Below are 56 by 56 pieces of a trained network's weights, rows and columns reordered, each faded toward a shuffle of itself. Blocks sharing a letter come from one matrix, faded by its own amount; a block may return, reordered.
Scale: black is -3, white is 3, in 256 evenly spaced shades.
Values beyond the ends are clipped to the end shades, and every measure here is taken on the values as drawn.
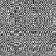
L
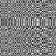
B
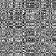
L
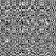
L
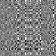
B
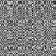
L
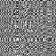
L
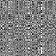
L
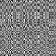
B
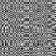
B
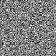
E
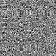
E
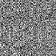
E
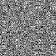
E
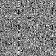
E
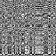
L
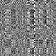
L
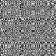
L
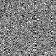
E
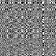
L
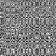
L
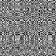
L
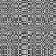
B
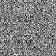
E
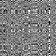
L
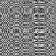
B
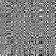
B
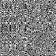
E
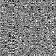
E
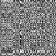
L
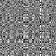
L
